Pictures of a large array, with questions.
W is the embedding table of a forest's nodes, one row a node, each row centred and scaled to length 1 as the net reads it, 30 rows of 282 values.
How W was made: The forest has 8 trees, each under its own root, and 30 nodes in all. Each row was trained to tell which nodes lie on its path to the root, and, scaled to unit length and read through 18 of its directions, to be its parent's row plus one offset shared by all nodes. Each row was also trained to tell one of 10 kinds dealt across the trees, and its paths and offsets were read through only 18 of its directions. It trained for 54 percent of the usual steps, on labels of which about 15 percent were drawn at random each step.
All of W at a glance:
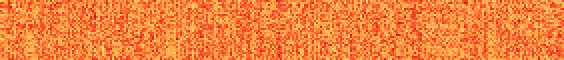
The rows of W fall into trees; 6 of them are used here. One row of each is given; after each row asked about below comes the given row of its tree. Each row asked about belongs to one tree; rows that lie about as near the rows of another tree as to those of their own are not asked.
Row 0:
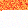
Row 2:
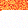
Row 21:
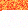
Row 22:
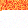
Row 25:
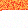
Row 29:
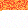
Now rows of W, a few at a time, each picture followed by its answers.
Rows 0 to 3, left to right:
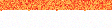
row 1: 29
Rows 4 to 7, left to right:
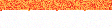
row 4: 0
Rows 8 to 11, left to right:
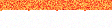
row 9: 2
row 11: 25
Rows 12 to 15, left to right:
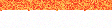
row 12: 0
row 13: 2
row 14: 0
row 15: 2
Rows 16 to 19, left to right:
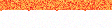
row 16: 22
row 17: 25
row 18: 25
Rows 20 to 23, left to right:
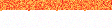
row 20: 29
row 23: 25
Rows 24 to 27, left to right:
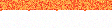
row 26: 2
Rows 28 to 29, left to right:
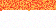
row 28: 0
